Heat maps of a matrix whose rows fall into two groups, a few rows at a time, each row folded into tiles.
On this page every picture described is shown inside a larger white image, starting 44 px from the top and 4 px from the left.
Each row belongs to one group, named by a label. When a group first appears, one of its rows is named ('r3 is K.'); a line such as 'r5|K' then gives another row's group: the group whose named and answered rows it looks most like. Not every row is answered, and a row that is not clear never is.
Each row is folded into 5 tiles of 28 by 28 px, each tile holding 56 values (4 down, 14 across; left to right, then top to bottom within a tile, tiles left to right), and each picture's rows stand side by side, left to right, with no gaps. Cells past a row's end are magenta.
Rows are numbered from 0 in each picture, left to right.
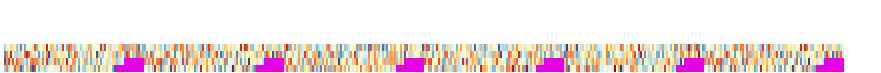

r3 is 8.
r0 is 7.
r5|7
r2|8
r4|7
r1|7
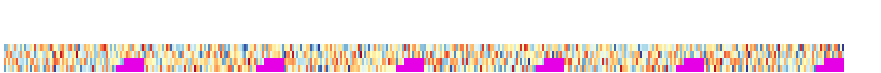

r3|7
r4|8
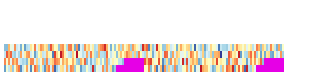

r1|8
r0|7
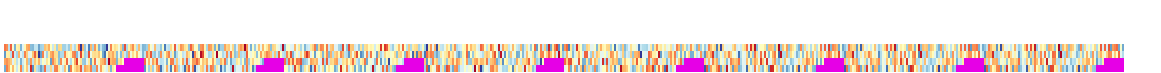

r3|7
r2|7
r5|7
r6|7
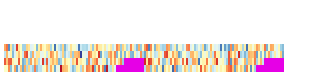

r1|8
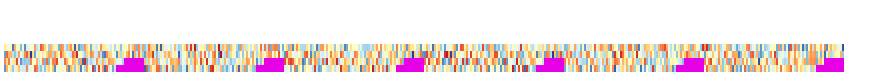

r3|7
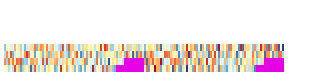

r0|7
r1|7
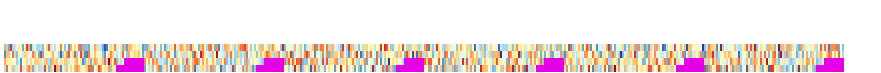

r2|7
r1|7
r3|8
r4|8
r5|7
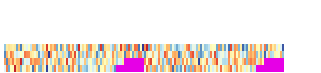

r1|8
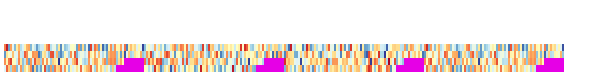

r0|8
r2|8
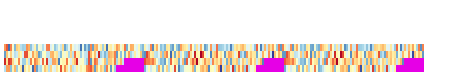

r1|8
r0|8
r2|8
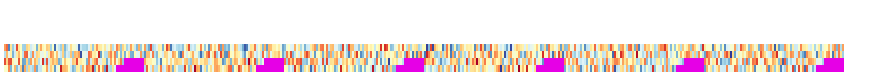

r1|8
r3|8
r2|7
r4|7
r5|7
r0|8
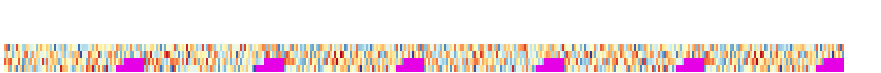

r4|7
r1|7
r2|8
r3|7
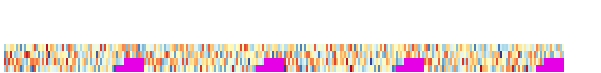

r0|7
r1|7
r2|7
